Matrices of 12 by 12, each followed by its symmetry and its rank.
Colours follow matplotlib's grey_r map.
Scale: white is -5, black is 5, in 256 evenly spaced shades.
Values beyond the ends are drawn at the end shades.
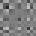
symmetric, rank two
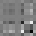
symmetric, rank one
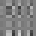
neither, rank one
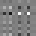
neither, rank one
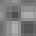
symmetric, rank one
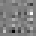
antisymmetric, rank two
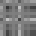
symmetric, rank one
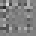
antisymmetric, rank two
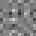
antisymmetric, rank two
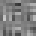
antisymmetric, rank two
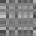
neither, rank one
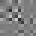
symmetric, rank two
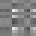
neither, rank one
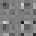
symmetric, rank two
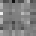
antisymmetric, rank two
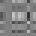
neither, rank one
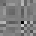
symmetric, rank two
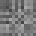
symmetric, rank two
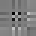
symmetric, rank one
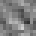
antisymmetric, rank two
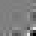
symmetric, rank one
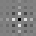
symmetric, rank one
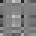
neither, rank one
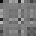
symmetric, rank two
